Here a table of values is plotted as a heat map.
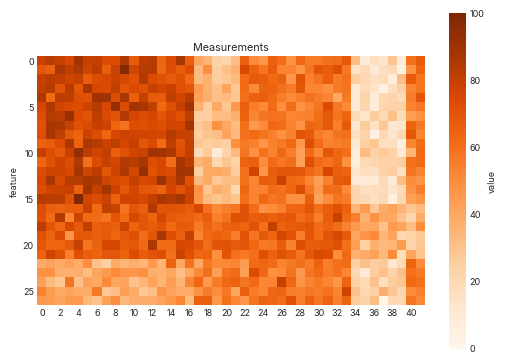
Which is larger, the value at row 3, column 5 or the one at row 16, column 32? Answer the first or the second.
the first
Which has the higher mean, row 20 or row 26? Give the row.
20
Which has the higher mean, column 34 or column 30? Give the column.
30
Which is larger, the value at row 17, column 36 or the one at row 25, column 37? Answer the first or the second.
the first
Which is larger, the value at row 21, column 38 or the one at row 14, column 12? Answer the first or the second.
the second
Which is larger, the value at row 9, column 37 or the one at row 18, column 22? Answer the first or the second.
the second
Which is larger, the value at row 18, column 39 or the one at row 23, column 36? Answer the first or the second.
the first
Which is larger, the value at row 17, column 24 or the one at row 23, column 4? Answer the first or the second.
the first
